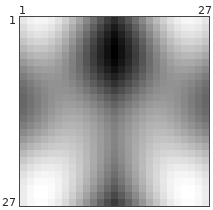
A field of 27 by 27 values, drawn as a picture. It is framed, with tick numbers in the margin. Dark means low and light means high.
There are no lone odd cells. The ninth with the lowest average is the top middle. It is mirror symmetric from left to right. No regular stripes run through it.
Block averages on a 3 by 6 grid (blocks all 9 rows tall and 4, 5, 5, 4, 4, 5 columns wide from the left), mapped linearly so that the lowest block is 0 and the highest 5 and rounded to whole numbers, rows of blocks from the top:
4 3 0 0 3 4 / 2 3 2 2 3 2 / 5 5 2 3 5 5
